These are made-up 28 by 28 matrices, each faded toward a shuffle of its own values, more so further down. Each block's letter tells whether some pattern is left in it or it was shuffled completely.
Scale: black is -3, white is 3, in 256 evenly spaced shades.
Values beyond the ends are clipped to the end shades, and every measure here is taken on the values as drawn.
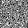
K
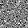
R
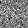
K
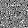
R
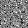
R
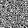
K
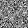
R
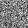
K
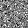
R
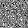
R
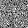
K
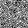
K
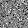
K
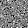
K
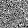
K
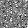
K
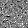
K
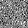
R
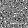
R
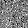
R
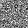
R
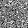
K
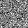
K
